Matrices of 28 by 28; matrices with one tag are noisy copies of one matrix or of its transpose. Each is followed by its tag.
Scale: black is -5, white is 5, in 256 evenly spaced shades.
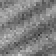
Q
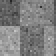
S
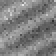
Q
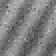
Q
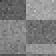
S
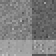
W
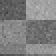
S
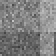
W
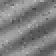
Q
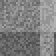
W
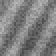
Q
